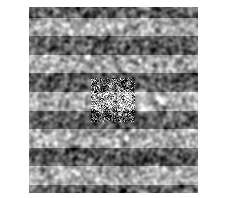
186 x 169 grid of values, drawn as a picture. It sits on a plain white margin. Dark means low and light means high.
Stripes: horizontal, repeating 5 times. Roughest part: centre. Odd patch: rougher, in the centre.
